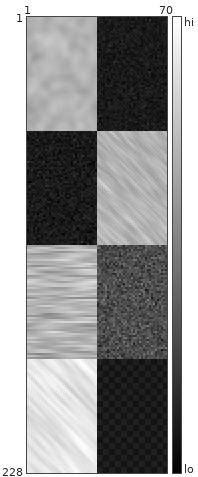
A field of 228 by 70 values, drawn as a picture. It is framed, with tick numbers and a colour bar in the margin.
It is made of 4 by 2 panels. Panel 1,1: high, blotchy, faint in contrast. Panel 1,2: very low, fine-grained, faint in contrast. Panel 2,1: very low, fine-grained, faint in contrast. Panel 2,2: high, slanting down to the right, faint in contrast. Panel 3,1: high, streaked across. Panel 3,2: low, fine-grained. Panel 4,1: very high, slanting down to the right, faint in contrast. Panel 4,2: very low, checkered, faint in contrast.
